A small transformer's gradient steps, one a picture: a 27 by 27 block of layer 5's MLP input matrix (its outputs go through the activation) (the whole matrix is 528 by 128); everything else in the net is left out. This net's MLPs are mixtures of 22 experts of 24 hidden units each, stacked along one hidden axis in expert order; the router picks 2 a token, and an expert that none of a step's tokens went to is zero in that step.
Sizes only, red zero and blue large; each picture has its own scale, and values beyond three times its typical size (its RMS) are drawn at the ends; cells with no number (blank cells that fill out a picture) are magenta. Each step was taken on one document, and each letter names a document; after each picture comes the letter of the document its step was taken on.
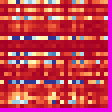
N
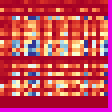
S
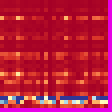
N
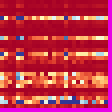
N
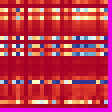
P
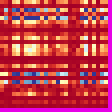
S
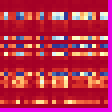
P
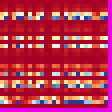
P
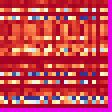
S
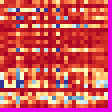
N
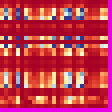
N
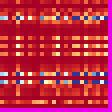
P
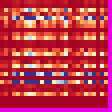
S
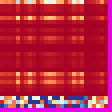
N
